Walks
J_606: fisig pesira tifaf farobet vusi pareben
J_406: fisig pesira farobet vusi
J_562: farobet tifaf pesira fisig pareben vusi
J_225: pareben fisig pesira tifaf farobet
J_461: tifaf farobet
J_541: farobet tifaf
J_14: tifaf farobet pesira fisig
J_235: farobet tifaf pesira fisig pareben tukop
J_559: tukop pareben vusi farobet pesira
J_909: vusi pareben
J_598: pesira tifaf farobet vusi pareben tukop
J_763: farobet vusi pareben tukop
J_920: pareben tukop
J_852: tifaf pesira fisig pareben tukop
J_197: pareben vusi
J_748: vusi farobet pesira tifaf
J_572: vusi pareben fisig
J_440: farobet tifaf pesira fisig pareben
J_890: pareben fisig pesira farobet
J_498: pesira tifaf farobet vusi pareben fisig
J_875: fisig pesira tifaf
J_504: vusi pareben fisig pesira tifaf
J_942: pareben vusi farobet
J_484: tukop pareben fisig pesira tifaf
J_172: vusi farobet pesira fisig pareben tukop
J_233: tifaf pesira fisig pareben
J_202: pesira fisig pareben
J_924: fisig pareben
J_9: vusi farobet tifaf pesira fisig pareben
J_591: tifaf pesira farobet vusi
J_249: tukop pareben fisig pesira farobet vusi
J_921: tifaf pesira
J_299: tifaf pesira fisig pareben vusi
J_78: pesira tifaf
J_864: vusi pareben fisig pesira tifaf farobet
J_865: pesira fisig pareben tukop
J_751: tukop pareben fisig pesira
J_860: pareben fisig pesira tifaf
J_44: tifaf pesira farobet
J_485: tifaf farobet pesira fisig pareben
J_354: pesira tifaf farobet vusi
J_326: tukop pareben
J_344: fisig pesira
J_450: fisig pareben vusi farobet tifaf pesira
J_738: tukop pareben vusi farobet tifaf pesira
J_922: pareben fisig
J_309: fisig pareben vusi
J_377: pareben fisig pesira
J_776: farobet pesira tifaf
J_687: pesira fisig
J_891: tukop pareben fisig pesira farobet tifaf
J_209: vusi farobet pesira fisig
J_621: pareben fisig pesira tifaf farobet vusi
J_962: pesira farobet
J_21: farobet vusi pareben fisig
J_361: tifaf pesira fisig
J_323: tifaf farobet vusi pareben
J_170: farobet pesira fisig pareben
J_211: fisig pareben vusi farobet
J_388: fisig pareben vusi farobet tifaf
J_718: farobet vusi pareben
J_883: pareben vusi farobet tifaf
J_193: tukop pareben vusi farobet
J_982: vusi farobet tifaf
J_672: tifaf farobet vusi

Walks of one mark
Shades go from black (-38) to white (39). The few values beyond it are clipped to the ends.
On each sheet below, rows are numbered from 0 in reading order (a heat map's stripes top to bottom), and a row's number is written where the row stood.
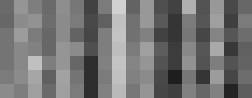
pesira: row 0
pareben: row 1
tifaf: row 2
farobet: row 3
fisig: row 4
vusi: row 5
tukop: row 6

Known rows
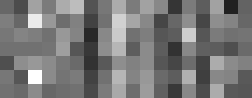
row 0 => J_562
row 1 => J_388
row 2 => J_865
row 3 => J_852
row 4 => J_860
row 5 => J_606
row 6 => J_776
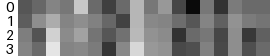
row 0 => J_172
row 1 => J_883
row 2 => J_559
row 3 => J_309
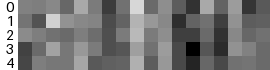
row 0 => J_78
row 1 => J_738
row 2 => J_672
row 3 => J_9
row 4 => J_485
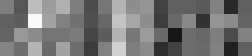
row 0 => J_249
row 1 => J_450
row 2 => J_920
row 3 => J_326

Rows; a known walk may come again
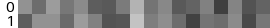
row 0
J_591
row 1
J_197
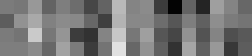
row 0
J_982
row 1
J_883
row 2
J_344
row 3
J_78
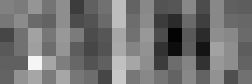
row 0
J_44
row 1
J_461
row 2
J_9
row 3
J_748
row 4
J_450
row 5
J_942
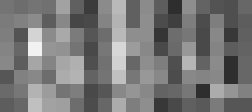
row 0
J_852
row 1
J_921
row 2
J_559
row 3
J_211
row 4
J_498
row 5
J_21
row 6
J_621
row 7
J_891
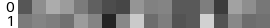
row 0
J_225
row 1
J_865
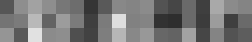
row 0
J_860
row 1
J_909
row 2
J_406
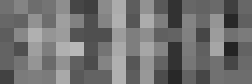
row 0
J_361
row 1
J_170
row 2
J_890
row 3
J_562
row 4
J_233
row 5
J_485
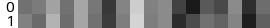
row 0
J_572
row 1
J_326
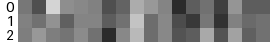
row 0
J_738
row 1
J_323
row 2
J_687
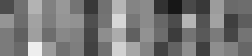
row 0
J_504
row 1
J_354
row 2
J_299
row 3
J_388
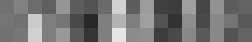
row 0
J_962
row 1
J_875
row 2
J_924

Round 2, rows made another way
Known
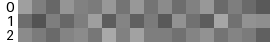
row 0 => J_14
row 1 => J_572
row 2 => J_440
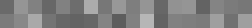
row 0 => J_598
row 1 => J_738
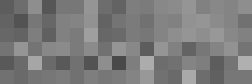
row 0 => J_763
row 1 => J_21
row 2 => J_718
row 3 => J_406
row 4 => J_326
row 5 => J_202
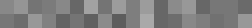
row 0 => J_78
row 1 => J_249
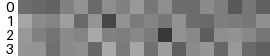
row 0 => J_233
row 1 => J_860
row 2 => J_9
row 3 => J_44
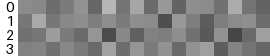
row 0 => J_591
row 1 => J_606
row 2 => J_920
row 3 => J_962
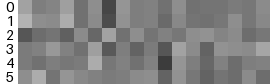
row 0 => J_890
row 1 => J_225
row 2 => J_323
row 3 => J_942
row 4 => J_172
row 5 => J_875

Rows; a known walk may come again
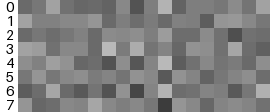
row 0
J_559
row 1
J_864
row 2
J_852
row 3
J_776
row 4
J_891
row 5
J_406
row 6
J_326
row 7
J_209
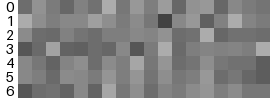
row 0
J_598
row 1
J_748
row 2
J_687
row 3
J_193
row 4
J_361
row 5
J_485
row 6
J_323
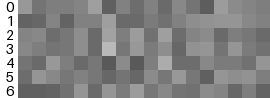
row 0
J_504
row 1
J_718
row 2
J_921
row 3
J_541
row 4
J_249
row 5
J_388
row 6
J_299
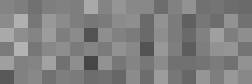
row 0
J_235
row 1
J_875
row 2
J_621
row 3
J_606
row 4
J_890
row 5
J_211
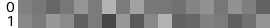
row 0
J_562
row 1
J_484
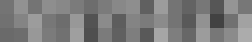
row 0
J_344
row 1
J_920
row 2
J_197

